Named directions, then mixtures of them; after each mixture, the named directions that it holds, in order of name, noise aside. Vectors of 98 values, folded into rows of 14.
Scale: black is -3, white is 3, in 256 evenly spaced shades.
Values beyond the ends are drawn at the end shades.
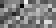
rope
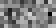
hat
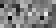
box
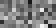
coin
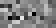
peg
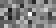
hat, peg, rope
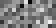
coin, rope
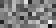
coin, hat, rope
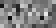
box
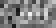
box, hat, rope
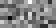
box, coin, peg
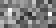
hat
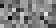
box, coin, peg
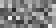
box, coin, peg
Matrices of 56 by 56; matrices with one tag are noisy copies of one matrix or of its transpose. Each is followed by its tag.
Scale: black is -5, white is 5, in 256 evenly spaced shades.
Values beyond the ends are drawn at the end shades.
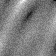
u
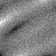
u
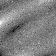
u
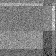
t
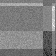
t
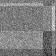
t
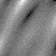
u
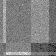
t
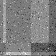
t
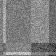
t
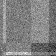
t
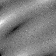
u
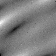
u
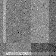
t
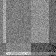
t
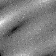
u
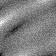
u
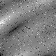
u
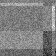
t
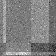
t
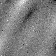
u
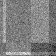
t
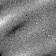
u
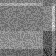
t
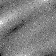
u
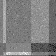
t
